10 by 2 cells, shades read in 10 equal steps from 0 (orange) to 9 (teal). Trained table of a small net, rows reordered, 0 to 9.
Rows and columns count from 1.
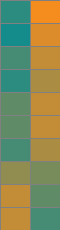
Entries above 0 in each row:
1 2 2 2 2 2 2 2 2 2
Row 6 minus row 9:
4 -4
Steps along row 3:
down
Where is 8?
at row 1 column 1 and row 4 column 1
